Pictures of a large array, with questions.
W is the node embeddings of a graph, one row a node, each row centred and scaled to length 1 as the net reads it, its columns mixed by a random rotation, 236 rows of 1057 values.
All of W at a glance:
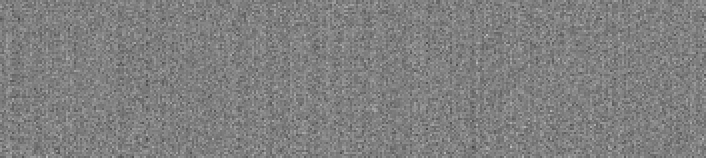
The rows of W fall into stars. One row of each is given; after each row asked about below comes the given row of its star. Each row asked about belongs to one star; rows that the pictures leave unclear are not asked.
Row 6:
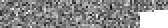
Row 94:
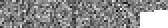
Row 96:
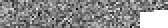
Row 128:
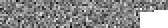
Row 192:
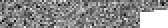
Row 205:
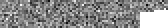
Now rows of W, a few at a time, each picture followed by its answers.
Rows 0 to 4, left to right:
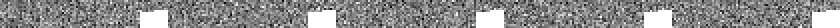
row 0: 205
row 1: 6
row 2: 205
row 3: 6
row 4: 205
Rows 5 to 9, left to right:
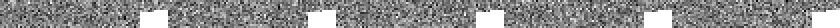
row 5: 205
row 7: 192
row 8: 192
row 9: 6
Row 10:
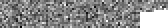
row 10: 205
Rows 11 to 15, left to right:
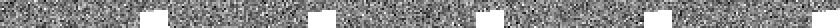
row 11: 6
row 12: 192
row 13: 205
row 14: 94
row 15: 6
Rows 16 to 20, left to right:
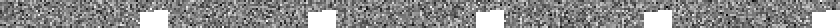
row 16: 6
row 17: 128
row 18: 94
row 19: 96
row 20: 96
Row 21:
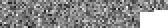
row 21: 192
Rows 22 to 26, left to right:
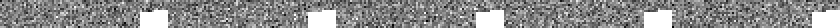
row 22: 192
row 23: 6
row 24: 96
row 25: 192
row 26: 96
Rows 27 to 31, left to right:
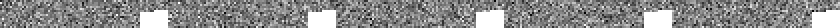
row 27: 94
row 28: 96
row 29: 94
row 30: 128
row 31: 96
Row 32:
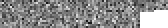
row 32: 94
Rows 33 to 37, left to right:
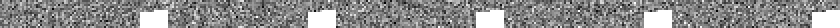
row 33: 192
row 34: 205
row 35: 94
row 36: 205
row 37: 96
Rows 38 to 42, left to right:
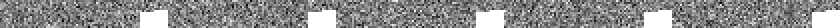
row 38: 205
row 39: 192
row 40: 128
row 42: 94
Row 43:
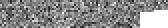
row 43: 192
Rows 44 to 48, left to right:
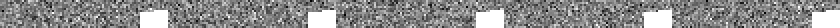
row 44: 6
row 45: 94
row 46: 205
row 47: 6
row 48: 96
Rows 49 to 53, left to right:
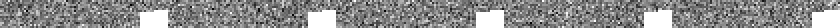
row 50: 192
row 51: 192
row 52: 192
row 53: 128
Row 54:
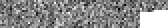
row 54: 192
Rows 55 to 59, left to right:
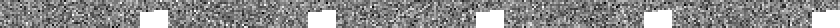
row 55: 205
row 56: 96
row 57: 192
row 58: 205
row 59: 96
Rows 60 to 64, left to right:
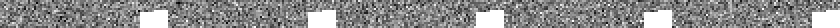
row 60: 96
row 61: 6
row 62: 192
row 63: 128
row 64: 94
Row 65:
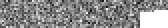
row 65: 94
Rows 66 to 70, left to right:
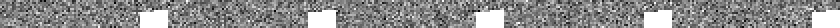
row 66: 6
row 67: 96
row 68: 6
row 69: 96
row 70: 96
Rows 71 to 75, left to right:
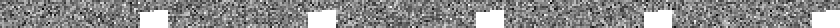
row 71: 128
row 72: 6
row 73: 96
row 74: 94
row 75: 128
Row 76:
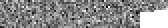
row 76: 94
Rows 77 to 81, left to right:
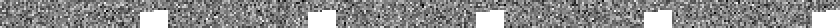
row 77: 192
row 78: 128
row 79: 192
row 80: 96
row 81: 205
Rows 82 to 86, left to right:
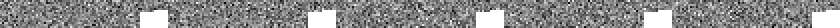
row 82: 94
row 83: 6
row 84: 94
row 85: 96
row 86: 205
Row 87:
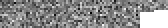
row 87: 128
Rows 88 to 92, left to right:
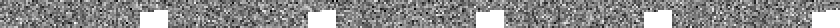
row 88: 96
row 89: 96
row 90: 192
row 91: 94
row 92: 205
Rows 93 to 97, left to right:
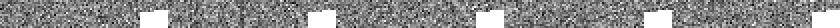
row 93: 128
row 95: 94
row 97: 6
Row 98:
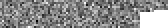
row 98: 128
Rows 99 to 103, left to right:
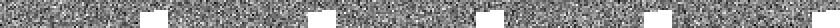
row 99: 192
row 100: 6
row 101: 94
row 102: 6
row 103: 205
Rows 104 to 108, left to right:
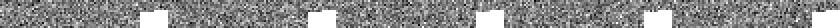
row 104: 96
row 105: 96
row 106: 205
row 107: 205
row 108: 192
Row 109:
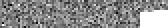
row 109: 94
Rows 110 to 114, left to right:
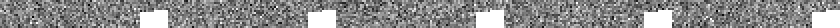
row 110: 96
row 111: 94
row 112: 6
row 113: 192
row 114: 96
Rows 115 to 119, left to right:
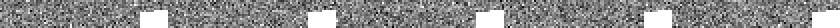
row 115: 205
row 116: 6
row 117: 96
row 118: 205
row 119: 128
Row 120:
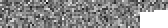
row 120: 6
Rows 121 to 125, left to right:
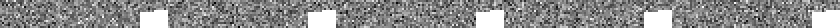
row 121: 94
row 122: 6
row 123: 128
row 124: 94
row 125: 205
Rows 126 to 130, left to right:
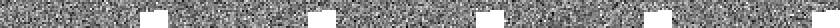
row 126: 94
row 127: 6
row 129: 96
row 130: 205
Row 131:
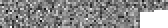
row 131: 94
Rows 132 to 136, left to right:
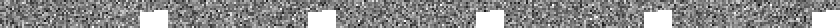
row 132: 205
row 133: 192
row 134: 128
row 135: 94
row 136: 192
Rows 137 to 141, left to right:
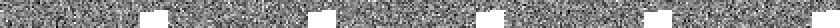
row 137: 96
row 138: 128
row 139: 94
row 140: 96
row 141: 205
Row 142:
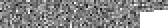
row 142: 205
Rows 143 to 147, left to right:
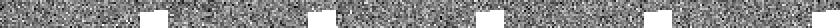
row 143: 128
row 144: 6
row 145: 6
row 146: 128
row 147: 205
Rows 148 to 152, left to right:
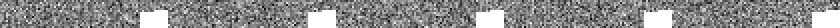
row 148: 96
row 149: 205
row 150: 192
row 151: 205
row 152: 96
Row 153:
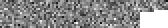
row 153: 96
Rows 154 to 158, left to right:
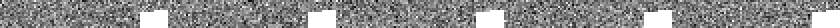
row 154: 192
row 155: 192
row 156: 6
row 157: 96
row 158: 96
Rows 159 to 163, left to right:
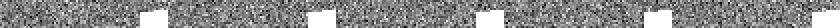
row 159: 192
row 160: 6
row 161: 94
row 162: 94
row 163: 6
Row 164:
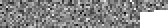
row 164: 128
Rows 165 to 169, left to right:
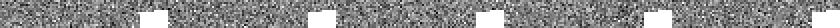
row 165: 6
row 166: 128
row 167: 128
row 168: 192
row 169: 94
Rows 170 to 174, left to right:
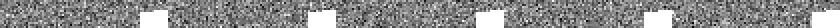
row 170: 96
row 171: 205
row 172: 128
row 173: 96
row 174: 205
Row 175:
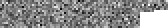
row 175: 192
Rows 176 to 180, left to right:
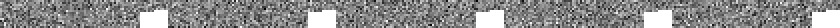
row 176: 94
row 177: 205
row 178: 205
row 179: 205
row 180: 192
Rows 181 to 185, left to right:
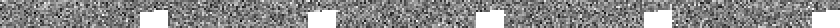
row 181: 192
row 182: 6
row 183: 96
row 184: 128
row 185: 96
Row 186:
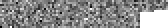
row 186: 94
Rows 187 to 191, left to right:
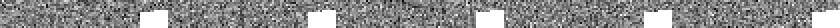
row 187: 192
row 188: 94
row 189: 205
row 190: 205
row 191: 128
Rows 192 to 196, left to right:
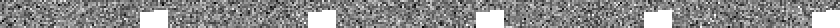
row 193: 94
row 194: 94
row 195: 205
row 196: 96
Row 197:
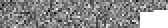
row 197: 128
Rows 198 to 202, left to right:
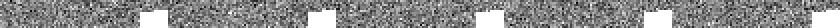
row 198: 192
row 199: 192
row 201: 205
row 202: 205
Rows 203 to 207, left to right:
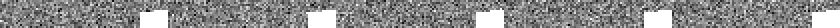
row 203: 192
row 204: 6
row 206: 94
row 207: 6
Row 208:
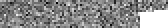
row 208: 6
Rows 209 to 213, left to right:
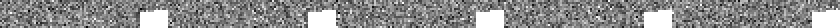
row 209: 94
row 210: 94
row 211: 192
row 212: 94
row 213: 205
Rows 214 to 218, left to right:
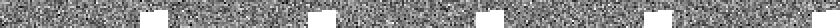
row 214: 205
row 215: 6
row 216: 205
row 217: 128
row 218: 96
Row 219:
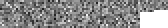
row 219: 128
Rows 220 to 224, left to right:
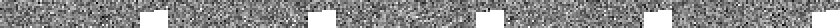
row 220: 128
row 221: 128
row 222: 192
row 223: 192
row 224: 6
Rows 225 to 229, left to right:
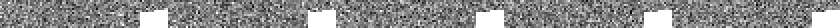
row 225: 205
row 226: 205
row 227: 192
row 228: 192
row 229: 192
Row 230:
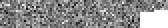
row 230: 192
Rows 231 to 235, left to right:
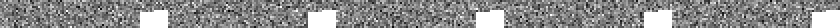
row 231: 205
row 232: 94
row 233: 96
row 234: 94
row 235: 96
